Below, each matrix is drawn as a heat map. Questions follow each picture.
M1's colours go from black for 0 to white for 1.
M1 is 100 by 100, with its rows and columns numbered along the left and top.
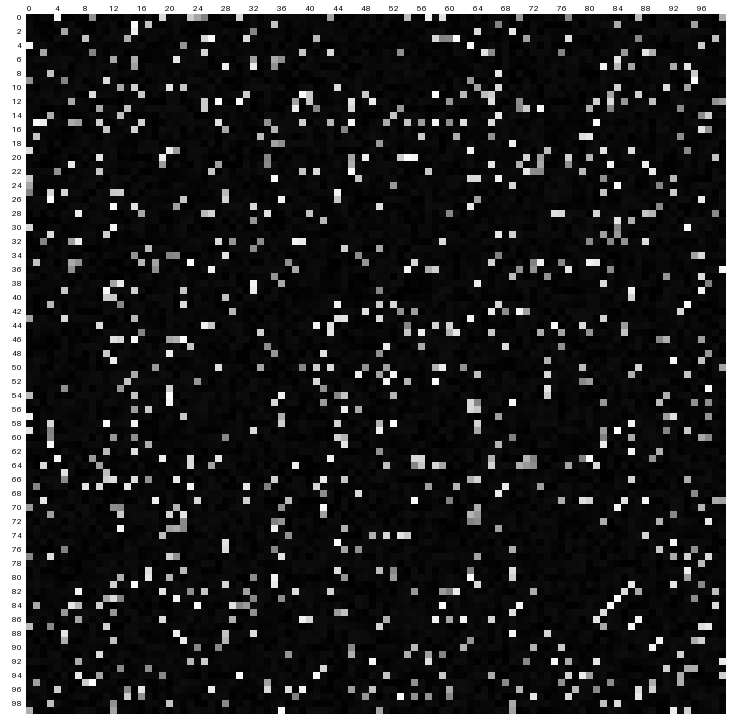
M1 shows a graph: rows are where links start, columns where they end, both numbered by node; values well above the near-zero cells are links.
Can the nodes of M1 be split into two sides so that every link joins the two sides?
yes
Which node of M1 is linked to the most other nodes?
node 15
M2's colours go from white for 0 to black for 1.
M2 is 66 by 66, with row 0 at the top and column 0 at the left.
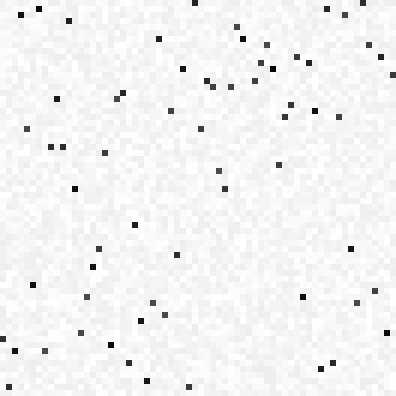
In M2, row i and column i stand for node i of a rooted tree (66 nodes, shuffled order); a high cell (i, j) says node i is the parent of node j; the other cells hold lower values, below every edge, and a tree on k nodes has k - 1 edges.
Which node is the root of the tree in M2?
41
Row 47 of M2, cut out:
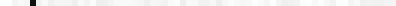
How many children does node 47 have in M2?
1
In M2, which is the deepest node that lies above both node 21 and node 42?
60
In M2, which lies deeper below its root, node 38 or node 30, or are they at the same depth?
the same depth
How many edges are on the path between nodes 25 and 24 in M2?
5
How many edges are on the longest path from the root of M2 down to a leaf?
10
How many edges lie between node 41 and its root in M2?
0
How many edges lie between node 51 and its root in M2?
6
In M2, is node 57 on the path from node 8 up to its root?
no
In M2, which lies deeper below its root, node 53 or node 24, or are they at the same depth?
the same depth
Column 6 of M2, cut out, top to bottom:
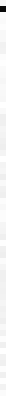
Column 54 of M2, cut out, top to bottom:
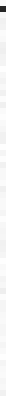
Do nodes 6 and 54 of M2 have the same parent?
yes
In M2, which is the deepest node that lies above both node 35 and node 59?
49
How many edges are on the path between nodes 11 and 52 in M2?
5
